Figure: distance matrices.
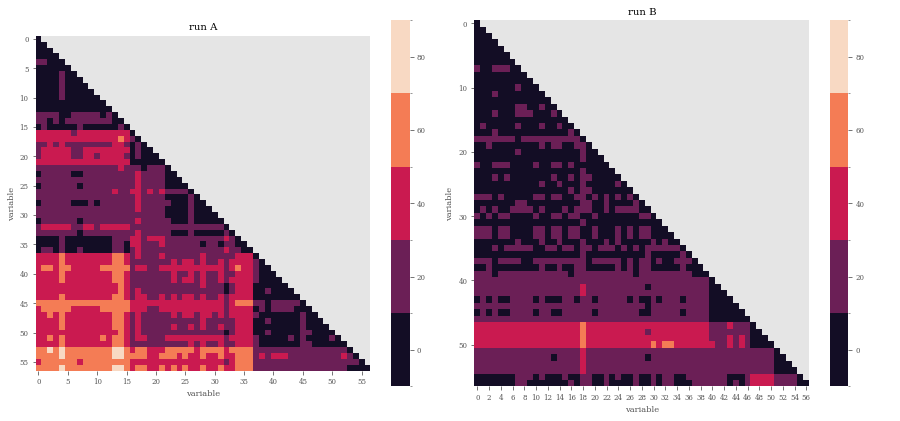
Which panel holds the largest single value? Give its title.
run A
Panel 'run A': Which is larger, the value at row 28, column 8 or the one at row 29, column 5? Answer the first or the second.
the second
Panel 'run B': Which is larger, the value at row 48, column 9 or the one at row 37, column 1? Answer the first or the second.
the first
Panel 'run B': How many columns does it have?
57
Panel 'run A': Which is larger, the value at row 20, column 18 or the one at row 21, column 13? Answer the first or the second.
the second
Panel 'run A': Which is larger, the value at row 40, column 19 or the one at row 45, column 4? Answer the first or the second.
the second
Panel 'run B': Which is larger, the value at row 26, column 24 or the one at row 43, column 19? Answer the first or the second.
the second
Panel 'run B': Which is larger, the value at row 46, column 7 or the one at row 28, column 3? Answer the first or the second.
the first
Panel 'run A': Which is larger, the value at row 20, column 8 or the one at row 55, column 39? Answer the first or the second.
the first
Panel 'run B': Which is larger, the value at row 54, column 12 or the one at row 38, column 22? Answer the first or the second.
the first
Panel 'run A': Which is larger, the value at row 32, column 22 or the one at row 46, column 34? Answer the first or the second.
the second
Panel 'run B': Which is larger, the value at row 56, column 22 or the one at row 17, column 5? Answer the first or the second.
the first
